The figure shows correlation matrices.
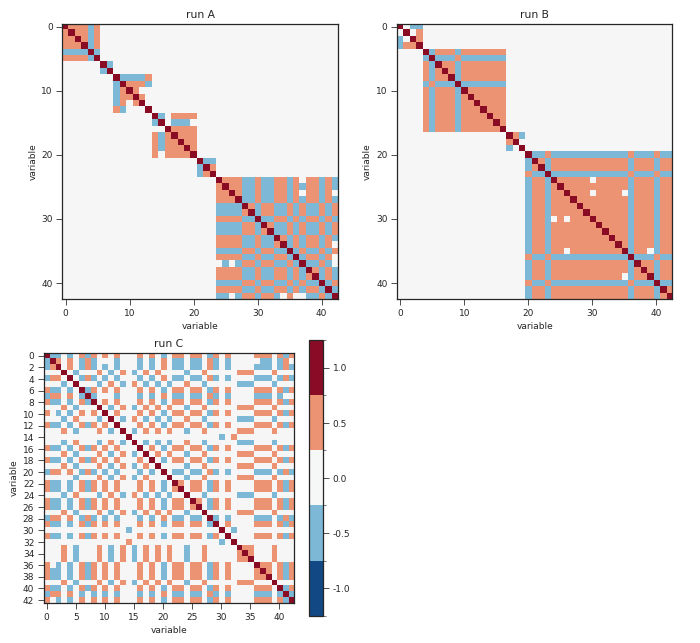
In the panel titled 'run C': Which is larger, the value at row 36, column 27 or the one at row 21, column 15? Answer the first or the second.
the first
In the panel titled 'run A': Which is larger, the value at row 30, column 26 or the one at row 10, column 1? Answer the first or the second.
the first
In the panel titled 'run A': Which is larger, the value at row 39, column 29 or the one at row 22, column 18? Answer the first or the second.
the second
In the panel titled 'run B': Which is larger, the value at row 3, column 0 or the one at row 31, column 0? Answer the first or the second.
the second
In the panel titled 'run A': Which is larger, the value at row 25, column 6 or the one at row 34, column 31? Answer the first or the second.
the first
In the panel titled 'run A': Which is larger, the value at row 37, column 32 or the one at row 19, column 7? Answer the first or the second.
the first
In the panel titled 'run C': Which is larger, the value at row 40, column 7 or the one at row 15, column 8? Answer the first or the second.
the second
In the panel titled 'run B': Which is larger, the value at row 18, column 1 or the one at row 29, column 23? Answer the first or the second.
the first
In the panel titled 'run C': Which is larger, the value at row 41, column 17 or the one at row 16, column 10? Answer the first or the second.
the second
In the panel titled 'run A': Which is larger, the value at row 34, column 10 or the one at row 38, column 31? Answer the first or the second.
the first
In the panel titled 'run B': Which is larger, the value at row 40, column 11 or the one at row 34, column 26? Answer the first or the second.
the second
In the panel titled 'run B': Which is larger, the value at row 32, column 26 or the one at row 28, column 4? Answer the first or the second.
the first
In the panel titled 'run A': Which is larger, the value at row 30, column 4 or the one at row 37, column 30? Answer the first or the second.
the first
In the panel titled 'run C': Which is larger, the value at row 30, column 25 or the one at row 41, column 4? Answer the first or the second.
the second
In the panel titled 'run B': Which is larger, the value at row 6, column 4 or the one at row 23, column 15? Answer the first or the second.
the first
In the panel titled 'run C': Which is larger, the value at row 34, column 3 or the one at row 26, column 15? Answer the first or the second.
the first
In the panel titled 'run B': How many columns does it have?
43
